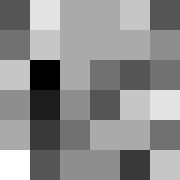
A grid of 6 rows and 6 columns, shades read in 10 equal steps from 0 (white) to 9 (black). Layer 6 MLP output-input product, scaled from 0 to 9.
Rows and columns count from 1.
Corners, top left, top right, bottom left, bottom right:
6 6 0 2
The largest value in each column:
6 9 5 6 7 6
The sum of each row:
21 20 30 25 26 23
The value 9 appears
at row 3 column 2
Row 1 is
6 1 3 3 2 6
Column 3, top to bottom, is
3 3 3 4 5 4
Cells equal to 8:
1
